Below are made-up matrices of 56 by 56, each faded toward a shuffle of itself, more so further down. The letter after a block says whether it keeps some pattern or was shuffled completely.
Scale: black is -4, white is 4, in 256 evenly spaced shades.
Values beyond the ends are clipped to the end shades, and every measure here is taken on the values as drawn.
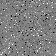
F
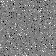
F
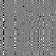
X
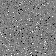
F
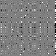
X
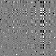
X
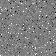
F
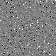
F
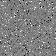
F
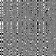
X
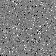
F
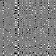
X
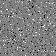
F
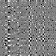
X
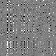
X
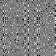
X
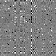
X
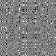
X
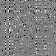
X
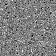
F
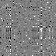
X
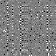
X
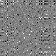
X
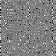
X
